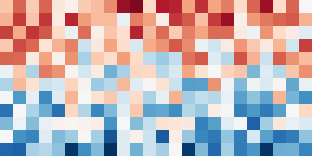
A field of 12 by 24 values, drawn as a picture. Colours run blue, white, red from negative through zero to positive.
The top middle is the ninth with the highest average. No regular stripes run through it. Fine speckle covers the field. Values rise toward the top.
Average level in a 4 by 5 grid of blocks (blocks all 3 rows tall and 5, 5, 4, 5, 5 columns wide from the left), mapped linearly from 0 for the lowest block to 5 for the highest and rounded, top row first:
54554
43333
12211
11100
